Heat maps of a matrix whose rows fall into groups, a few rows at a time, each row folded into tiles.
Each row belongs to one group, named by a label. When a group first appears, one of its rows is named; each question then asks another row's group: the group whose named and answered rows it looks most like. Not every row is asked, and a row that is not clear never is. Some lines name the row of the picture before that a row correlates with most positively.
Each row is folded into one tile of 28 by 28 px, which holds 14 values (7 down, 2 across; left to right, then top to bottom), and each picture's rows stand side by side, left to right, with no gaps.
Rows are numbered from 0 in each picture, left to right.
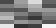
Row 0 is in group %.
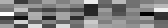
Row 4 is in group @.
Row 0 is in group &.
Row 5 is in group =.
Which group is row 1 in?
%
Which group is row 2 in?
%
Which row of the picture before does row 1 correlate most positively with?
0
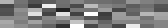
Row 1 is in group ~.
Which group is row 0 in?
@
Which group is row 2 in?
&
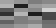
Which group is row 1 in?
=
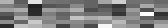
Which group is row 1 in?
@
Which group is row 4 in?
@
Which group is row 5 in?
&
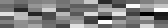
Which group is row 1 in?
=
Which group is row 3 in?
&
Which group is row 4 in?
~
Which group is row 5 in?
=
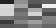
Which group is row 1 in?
~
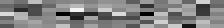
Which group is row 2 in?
=
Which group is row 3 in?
=
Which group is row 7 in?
@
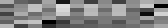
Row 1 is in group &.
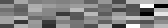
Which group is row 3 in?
&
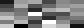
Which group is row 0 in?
%
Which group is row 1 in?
&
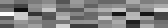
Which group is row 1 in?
=
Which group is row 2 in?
%
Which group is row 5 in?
=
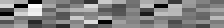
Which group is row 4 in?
@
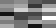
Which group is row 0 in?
=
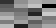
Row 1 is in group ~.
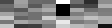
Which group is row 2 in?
@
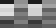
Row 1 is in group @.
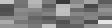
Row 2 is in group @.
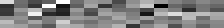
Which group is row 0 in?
@
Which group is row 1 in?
~
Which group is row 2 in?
@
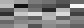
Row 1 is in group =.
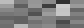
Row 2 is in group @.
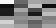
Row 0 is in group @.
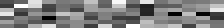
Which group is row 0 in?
~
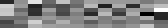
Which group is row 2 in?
@
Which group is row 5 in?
=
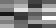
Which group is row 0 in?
=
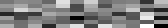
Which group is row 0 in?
=
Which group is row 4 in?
=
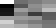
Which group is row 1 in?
=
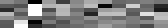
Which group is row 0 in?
&
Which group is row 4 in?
~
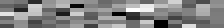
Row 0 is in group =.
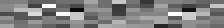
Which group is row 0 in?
=
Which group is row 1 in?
~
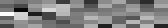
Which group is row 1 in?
=
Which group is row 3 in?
%
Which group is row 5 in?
%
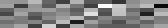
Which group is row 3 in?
~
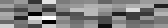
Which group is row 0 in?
%
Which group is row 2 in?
=
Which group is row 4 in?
=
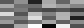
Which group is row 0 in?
&
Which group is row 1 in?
%
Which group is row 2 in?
%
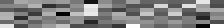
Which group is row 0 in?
%
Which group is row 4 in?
&
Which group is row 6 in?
~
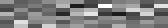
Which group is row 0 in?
&
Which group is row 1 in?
&
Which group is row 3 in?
~
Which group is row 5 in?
~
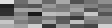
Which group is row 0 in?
@
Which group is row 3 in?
&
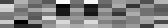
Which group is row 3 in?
@
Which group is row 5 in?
&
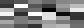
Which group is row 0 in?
~
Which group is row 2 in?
=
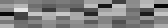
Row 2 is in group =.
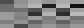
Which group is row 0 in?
%
